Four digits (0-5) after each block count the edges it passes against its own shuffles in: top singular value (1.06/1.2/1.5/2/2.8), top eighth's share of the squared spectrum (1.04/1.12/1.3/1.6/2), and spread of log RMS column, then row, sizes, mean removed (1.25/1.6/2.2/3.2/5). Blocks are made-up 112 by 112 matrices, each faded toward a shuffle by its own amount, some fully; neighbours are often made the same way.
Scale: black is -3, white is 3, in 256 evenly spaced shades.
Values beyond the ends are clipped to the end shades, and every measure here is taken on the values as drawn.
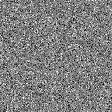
3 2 0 0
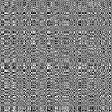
5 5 4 4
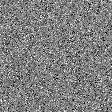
0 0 0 0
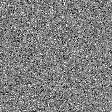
0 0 0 0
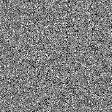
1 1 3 0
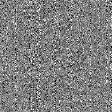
1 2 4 0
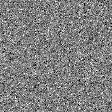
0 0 2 0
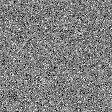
0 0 0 0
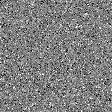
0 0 0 0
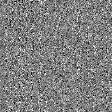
0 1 3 0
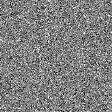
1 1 2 0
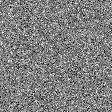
0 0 0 0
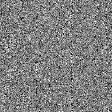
1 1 3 0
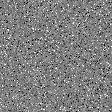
0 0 0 0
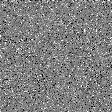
0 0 0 1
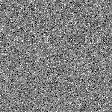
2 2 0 0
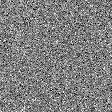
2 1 0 0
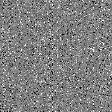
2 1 2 1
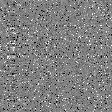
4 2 2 1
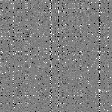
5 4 3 2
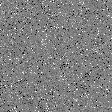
2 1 0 0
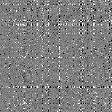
5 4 3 3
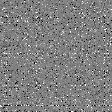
4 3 2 2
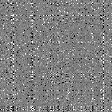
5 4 3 3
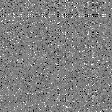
4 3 2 2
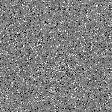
2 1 0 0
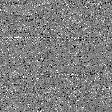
3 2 0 2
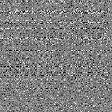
4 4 2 4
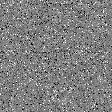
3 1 0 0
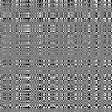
5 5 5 5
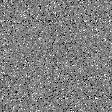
1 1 1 2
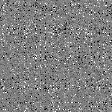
2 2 3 3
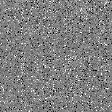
1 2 2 2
